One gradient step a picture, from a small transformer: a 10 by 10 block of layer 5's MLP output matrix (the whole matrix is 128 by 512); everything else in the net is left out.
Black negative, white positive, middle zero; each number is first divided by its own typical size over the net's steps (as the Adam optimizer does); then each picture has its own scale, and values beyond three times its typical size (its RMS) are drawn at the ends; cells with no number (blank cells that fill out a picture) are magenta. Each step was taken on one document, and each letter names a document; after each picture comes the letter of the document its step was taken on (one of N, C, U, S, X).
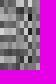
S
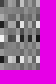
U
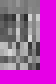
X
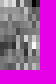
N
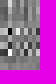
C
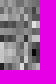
N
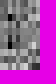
X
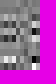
N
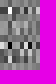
C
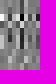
U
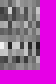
C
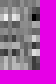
N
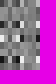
U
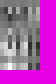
X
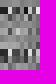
C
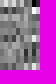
N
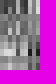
X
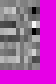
N
